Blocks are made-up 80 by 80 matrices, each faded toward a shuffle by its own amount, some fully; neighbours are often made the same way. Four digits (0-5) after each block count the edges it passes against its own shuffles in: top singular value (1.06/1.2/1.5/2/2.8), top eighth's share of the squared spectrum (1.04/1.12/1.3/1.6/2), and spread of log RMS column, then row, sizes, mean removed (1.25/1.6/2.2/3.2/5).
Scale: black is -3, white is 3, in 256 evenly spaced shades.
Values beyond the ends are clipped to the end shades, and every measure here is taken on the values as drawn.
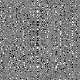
4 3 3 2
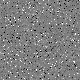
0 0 0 0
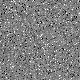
0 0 0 0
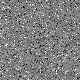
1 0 0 0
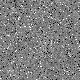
0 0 0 0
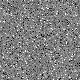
0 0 0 0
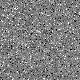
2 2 0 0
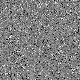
1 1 0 0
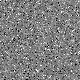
0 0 0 0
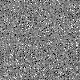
2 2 0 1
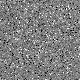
1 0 0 0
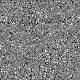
2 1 0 1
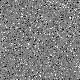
0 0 0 0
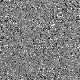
2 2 0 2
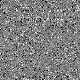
3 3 1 2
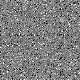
2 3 1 2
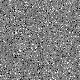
1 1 0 0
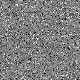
2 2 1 1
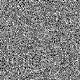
3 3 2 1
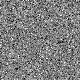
2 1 0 0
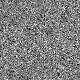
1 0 0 0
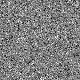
1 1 0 0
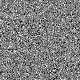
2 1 0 0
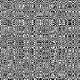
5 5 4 4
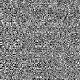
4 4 2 2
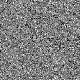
3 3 0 1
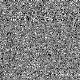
1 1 0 3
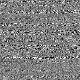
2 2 0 4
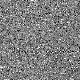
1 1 0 2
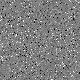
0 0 0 0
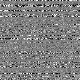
2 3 0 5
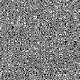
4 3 2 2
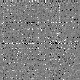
4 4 2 2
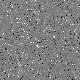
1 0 0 0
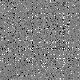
4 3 2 2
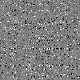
3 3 1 2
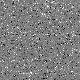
2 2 0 1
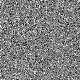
0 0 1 0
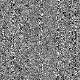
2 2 3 0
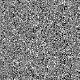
1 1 3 0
